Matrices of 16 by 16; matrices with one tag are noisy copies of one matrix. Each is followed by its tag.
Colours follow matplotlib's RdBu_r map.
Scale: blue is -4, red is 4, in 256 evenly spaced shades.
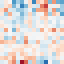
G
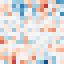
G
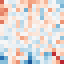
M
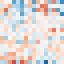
G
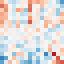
M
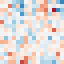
G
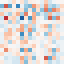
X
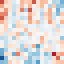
M
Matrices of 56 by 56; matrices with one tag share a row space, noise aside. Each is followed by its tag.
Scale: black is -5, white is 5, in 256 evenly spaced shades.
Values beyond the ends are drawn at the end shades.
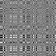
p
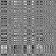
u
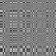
p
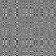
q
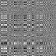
u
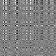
q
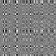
q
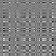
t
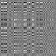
u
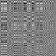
u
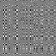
q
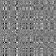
q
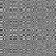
p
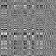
u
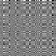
t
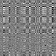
t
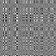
q
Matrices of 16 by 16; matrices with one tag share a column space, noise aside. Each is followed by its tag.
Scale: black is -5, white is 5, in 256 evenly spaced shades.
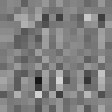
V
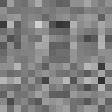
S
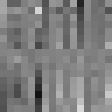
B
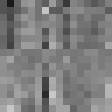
B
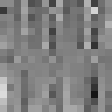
B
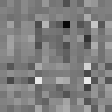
S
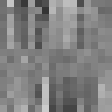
B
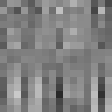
B
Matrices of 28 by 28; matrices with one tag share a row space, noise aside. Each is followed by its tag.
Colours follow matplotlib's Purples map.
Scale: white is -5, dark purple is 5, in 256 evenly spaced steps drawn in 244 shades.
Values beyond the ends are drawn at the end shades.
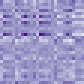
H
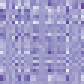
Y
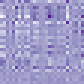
Y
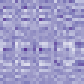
H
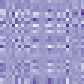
Y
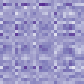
H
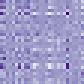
Y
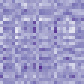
H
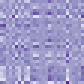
Y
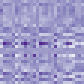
H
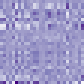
Y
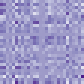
Y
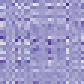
Y
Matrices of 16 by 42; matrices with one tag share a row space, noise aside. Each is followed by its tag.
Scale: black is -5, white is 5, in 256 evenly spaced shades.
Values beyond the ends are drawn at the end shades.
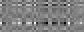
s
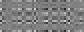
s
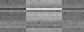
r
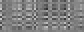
s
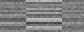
r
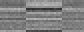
r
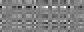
s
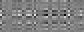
s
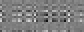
s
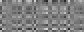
s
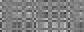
s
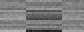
r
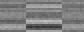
r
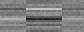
r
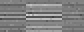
r
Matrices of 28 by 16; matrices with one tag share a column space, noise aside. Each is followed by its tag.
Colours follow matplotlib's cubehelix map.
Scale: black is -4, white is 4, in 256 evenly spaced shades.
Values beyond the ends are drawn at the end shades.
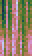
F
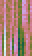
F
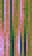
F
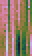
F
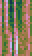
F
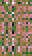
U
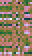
U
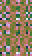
U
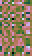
U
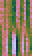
F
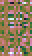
U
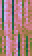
F
